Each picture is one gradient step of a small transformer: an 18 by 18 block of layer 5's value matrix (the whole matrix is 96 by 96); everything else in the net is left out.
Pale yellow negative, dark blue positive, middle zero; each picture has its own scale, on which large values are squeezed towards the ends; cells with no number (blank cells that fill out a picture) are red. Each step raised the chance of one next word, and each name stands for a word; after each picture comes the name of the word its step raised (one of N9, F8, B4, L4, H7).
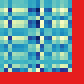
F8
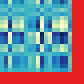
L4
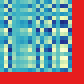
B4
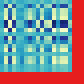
B4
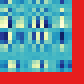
L4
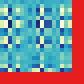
F8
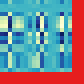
L4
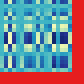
L4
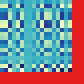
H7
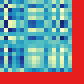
B4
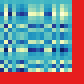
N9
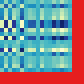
B4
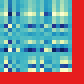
N9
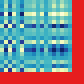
N9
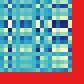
B4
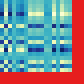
N9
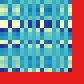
F8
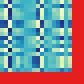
B4
